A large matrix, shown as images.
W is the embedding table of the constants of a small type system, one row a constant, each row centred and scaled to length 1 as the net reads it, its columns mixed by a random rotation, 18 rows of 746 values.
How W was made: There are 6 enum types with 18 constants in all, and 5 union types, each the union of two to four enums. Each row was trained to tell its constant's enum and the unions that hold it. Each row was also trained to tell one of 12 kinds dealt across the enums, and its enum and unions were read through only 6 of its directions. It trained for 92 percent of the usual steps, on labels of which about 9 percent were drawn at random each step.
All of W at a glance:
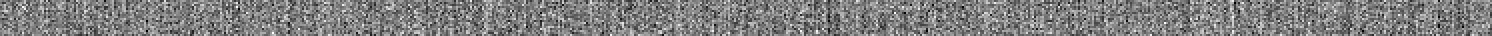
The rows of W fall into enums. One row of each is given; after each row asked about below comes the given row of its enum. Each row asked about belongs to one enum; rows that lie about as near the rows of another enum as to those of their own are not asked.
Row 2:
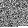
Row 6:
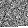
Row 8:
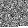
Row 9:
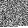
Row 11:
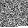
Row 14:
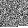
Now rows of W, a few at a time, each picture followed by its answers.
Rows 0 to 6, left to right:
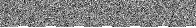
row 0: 8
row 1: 6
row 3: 14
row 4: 6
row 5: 2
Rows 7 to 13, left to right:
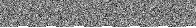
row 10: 6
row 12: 8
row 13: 8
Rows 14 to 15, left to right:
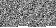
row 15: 11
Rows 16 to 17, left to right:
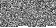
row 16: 11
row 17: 14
